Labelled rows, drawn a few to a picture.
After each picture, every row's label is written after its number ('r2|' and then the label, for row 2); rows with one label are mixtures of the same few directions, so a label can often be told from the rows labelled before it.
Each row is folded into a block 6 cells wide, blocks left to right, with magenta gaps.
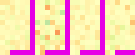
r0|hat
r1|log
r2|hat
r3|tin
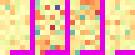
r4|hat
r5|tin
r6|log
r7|log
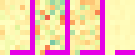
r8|tin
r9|log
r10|log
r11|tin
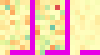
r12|hat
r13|tin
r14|log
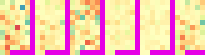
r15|tin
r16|tin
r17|log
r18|log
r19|hat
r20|tin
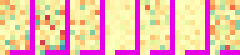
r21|hat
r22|hat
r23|log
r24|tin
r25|hat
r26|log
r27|tin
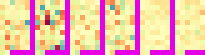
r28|tin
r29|hat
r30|hat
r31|hat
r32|log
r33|log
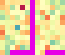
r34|tin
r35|log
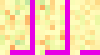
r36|log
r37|hat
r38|log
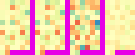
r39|log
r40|log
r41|tin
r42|tin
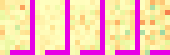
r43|tin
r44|tin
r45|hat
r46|log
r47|log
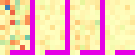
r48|hat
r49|hat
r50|tin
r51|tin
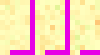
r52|hat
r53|tin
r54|tin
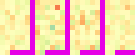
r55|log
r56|tin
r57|hat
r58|tin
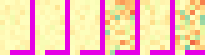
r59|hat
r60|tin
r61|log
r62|log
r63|hat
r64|log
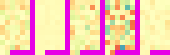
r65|tin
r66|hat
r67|tin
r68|tin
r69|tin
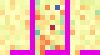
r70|tin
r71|tin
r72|log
